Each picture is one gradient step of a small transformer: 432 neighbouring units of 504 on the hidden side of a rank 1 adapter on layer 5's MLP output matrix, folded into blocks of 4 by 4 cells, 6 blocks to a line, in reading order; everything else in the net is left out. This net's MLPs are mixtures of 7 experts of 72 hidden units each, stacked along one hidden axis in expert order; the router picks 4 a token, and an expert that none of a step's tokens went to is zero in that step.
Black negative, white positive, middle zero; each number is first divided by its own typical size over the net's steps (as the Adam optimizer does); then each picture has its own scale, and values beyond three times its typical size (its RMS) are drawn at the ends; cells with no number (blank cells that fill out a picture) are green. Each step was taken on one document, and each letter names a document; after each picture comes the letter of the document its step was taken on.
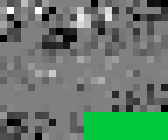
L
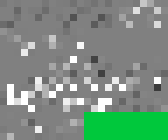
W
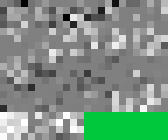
L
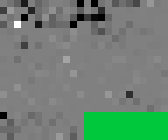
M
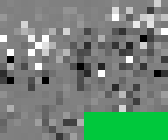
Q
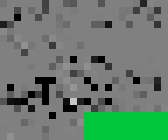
W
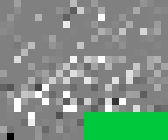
W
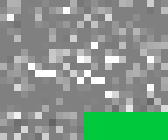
L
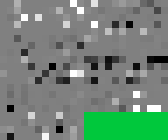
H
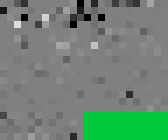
M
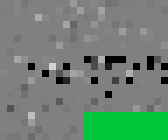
H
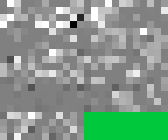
L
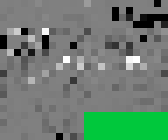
Q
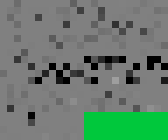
H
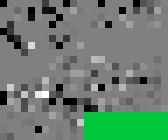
W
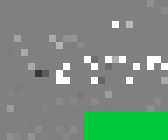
H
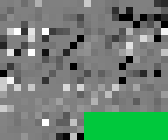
Q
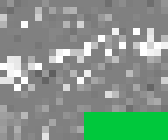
L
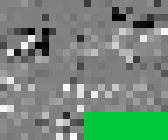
Q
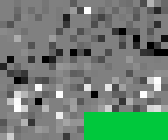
W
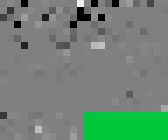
M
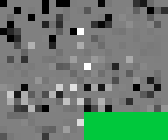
W
